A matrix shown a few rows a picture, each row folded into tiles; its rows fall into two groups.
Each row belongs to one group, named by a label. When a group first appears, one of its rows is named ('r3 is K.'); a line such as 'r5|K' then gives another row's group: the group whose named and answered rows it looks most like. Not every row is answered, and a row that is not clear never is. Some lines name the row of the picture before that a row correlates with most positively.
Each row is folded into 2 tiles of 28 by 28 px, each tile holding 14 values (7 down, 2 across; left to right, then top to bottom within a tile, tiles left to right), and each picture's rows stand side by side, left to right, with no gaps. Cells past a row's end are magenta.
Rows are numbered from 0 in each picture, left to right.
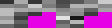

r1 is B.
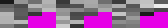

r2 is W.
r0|B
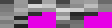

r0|B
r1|B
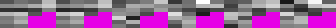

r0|W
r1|W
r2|B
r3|W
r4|W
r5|W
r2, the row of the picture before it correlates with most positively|0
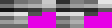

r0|W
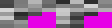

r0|B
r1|B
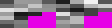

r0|B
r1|W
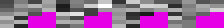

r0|B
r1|W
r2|B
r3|B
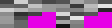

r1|W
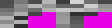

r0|B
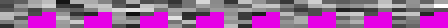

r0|W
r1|B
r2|B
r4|B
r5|W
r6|W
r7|W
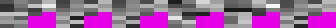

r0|W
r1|B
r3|B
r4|W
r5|B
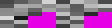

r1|W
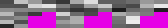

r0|W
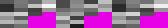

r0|W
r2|W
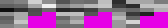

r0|W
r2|B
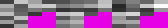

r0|W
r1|W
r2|W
